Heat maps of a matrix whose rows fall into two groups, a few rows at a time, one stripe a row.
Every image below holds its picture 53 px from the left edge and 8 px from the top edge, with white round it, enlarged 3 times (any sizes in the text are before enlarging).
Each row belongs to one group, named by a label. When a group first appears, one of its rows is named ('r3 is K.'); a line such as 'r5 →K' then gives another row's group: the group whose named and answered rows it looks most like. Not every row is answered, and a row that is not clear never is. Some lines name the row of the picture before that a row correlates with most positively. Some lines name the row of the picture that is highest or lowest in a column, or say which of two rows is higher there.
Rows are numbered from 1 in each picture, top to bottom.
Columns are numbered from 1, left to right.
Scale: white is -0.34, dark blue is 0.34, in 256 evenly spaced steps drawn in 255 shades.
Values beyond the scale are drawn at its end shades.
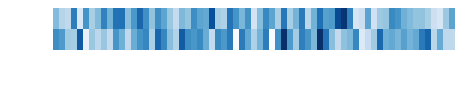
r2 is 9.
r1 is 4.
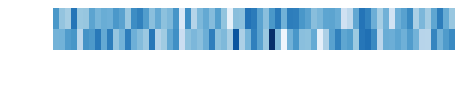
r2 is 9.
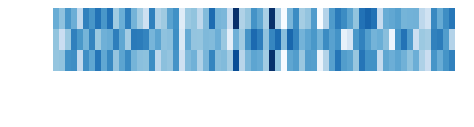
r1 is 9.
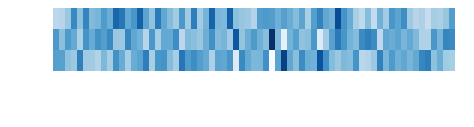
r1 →4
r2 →9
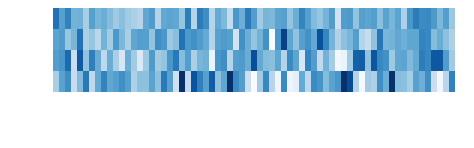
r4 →4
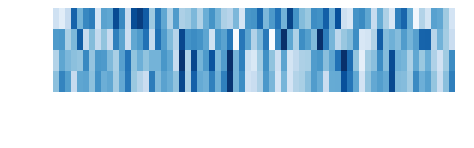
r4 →4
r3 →4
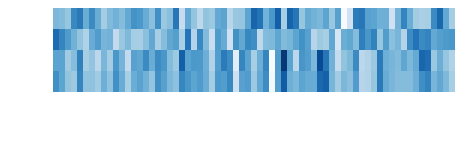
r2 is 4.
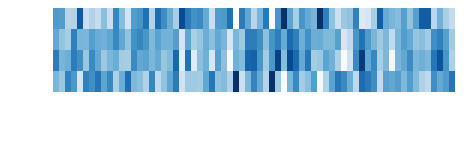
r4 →9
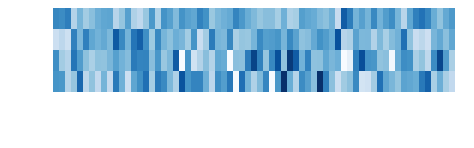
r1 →4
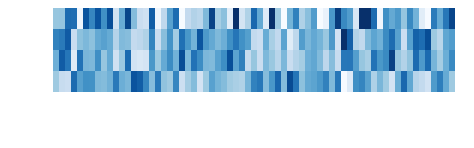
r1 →9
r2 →4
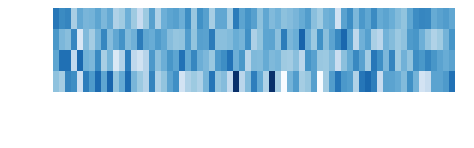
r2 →4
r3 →4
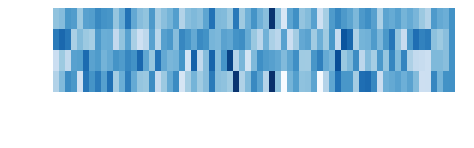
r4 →9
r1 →9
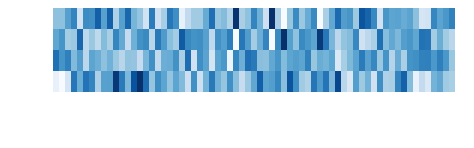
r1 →9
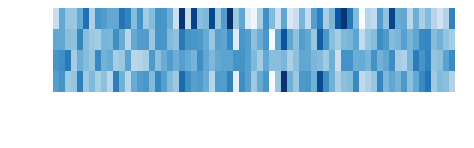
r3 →4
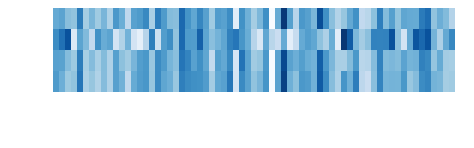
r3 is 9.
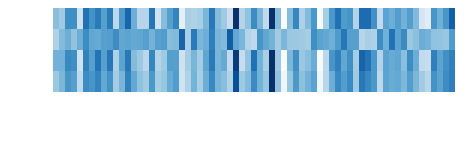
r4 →9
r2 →4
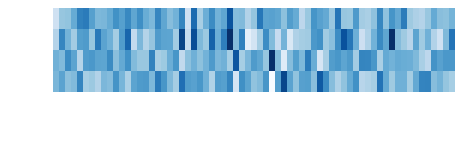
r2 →4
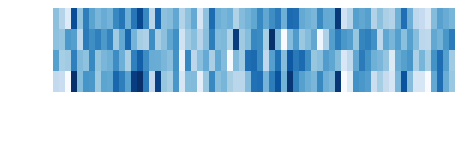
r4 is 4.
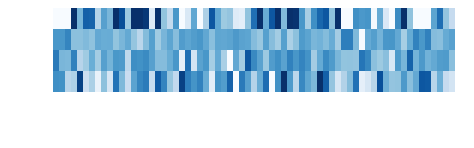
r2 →4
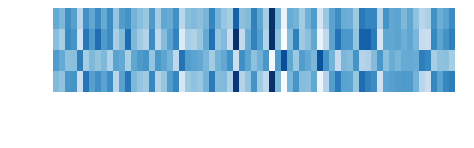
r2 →9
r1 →9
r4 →9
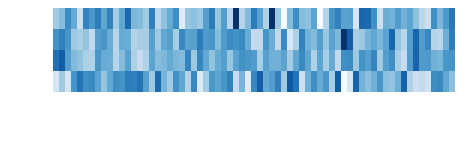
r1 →9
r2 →4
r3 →4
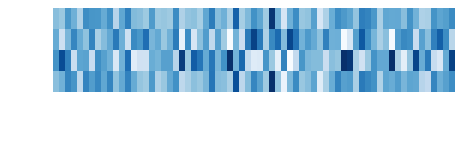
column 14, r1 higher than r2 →No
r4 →9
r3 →4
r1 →9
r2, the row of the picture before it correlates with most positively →4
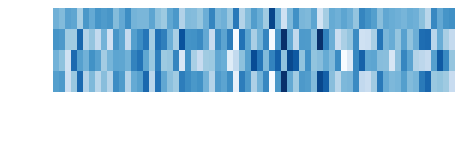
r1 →9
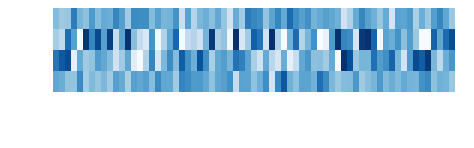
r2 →9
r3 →4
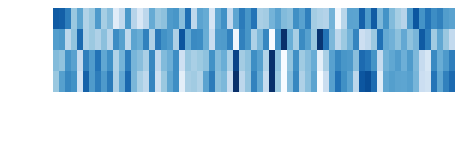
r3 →9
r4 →9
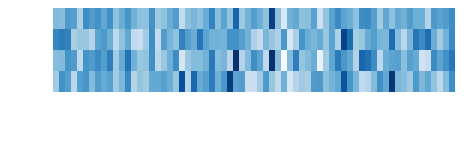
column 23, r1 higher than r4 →Yes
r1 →9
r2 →4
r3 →9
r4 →4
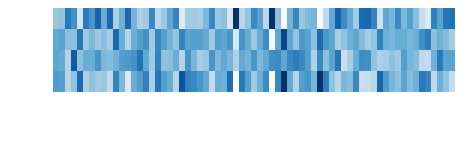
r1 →9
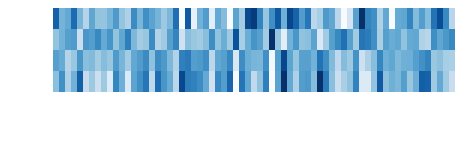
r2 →9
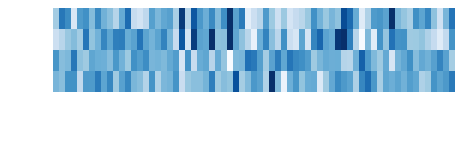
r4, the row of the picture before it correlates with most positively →2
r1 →4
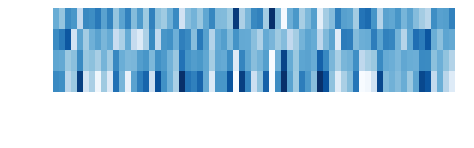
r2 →4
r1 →9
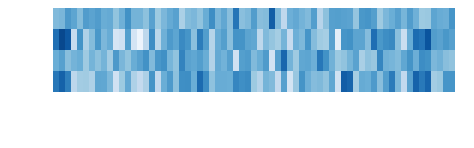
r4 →4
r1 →9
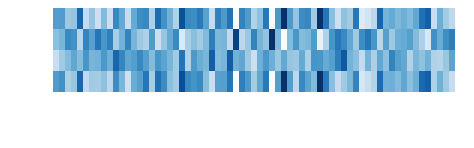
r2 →9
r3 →4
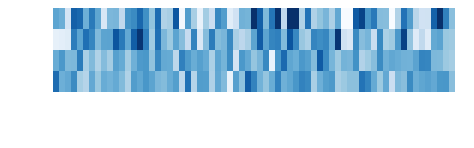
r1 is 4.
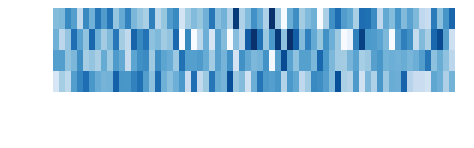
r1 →9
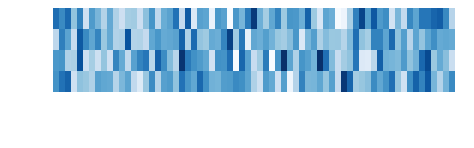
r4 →4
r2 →4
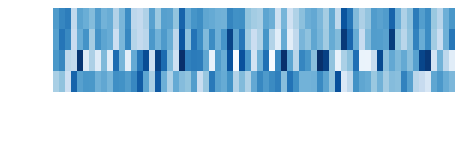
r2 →4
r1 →4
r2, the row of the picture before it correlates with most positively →4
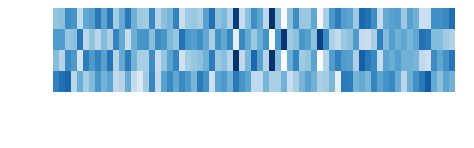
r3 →9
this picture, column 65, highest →1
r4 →4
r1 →9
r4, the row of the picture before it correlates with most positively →1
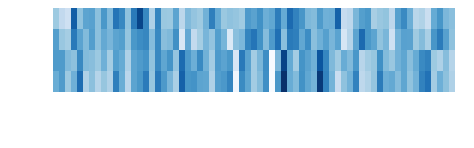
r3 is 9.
